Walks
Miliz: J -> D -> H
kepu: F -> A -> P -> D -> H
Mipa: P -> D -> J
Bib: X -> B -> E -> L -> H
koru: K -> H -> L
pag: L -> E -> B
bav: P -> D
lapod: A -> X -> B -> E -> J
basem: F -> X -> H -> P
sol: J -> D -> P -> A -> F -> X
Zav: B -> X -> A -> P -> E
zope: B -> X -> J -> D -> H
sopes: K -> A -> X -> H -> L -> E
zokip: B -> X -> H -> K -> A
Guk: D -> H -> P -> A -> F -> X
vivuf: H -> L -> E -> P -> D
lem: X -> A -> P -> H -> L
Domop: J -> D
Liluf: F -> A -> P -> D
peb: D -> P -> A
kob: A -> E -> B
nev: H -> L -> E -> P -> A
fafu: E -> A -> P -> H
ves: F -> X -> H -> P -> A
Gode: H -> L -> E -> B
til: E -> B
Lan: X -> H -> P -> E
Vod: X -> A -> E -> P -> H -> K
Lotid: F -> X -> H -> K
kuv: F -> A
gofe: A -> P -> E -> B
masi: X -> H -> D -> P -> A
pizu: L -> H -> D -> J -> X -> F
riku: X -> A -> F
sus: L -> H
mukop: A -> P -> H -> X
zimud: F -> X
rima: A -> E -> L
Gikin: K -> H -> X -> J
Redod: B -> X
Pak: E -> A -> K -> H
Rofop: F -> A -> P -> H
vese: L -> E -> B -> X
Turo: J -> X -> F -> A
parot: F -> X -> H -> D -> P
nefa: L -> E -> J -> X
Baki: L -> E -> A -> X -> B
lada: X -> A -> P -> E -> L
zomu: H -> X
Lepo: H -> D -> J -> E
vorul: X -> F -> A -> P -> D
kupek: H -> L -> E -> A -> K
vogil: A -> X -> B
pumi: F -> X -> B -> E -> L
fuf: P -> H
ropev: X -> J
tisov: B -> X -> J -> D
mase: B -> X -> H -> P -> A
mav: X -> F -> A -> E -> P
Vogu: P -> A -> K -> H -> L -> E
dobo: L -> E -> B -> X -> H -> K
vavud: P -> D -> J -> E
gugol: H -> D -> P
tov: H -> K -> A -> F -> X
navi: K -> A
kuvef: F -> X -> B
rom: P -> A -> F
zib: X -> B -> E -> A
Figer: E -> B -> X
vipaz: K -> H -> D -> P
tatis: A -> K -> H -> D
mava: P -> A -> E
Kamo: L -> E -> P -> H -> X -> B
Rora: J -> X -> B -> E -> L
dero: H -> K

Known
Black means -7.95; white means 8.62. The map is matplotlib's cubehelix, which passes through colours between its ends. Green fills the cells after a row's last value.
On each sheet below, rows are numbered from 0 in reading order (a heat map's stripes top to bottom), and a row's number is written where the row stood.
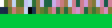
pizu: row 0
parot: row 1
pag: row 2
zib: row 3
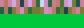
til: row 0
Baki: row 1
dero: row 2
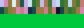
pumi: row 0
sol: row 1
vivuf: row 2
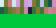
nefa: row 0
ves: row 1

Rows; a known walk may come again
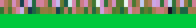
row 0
vogil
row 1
Mipa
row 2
lada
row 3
rima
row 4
kupek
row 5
lapod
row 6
Lan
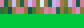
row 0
tatis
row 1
pumi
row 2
zib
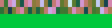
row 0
dero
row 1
sus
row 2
tov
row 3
rom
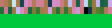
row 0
kuv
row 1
Redod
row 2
pag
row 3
parot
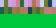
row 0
ropev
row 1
zimud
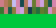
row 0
kob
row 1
zomu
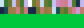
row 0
sol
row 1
pizu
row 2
kuvef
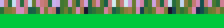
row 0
Baki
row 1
tisov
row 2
mukop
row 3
gugol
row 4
nefa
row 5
peb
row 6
vivuf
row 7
vipaz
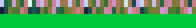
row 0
masi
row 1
Lepo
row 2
dobo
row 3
Kamo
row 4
riku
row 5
Bib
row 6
zokip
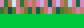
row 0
Pak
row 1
til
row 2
vese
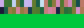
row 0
vorul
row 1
nev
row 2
fuf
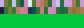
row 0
ves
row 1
zope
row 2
Gikin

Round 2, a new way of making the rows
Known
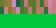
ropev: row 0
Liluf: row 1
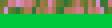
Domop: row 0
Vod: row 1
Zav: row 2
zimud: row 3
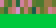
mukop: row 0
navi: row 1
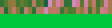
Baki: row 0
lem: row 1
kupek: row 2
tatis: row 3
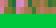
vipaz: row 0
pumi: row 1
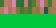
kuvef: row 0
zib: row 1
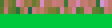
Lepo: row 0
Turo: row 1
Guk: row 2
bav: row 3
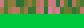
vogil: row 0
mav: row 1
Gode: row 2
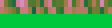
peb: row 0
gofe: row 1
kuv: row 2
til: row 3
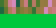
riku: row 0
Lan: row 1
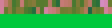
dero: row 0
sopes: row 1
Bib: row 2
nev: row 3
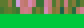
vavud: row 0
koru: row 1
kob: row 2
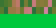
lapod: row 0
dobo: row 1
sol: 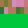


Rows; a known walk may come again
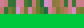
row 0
koru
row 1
vivuf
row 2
basem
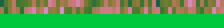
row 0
Baki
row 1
parot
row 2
Miliz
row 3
Zav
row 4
zomu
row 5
Redod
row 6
kepu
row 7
Lan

